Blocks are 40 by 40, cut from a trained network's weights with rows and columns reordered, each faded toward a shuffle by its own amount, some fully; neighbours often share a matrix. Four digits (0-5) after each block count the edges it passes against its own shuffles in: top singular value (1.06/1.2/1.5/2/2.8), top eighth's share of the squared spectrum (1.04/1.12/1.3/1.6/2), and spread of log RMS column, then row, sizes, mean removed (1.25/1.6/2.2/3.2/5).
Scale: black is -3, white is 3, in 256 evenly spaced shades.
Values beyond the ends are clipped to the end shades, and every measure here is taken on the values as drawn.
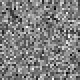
2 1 0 0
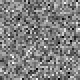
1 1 0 0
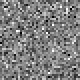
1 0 0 0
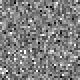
0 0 0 0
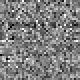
3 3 0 1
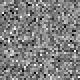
2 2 0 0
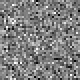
2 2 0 0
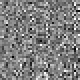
3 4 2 1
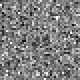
2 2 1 0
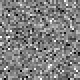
1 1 0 0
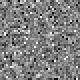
0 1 0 0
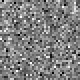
0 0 0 0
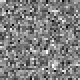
3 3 1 1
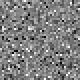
2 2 0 1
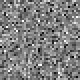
0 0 0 0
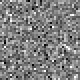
0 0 0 0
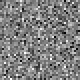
1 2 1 0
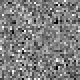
2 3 1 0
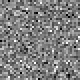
1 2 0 0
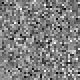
0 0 0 0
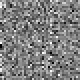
2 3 2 1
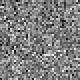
2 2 0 0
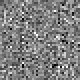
2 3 2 1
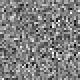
2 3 2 1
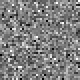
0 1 0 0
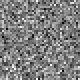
2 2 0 0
